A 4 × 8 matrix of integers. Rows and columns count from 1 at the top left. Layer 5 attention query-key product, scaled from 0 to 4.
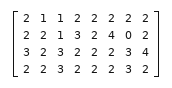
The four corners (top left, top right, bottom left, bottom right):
2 2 2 2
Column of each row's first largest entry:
1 6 8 3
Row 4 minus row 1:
0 1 2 0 0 0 1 0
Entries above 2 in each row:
0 2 4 2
